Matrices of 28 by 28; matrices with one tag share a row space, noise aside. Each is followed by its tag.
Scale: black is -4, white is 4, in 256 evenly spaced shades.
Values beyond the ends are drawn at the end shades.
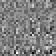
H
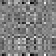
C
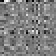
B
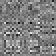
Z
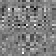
C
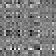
Z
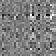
H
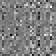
H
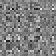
Z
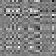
Z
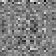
C
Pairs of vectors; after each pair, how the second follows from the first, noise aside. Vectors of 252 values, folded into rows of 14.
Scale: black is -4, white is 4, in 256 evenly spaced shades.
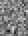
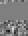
partly zeroed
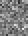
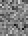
negated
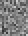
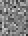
negated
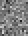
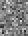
negated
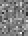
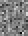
negated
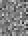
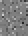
partly zeroed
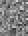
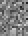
negated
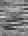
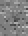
partly zeroed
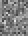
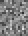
shuffled
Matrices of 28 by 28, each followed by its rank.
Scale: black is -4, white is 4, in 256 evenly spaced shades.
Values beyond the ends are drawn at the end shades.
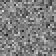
full rank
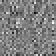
five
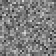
full rank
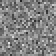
full rank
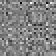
five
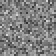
full rank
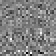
five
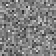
full rank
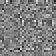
five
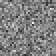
full rank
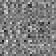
five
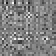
five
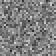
full rank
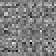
five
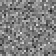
full rank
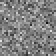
full rank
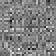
five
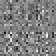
five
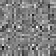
five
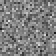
full rank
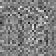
five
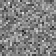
full rank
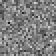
full rank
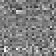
five
